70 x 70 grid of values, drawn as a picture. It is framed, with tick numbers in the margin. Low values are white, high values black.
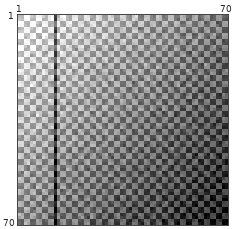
Ninth with the lowest average: top left. Slope: up to the bottom right. Grain: checkered. Odd lines: column 13. Ninth with the highest average: bottom right.
